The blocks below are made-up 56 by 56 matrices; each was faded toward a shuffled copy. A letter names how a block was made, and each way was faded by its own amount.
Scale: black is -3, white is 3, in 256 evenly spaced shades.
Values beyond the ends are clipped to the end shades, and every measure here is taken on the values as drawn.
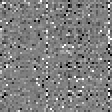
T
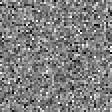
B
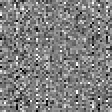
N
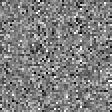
B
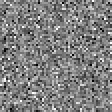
B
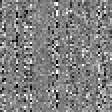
N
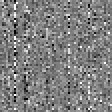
N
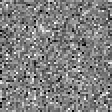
B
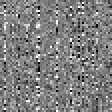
N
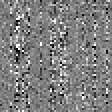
N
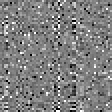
T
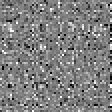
T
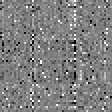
T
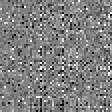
T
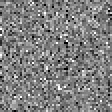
B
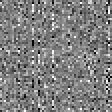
N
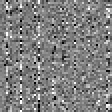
N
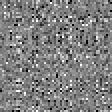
T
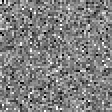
B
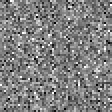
B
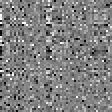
T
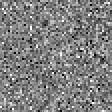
B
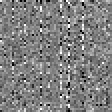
N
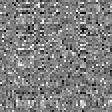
T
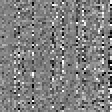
N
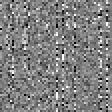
N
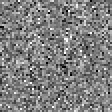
B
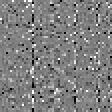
T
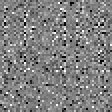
T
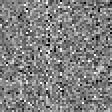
B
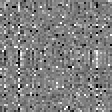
T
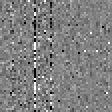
N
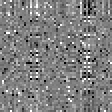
T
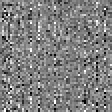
N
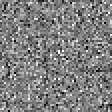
B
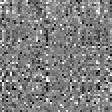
T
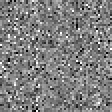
B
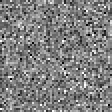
B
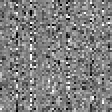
N
